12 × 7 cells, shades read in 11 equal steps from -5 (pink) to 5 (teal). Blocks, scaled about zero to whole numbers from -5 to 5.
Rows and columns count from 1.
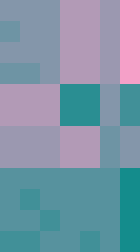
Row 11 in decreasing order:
5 3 2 2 2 2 2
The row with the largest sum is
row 12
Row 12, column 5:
3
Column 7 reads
-5 -5 -5 -5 3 3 0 0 5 5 5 5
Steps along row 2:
down same down same up down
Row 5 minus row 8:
-1 -1 -1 6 6 -1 3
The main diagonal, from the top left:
0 0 0 -2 4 0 0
